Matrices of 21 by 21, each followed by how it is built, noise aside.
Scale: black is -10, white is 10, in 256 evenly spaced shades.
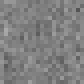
low rank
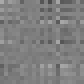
low rank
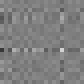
low rank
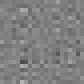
low rank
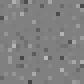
sparse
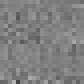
low rank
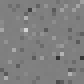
sparse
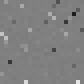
sparse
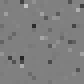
sparse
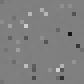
sparse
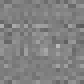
low rank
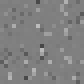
sparse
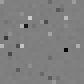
sparse
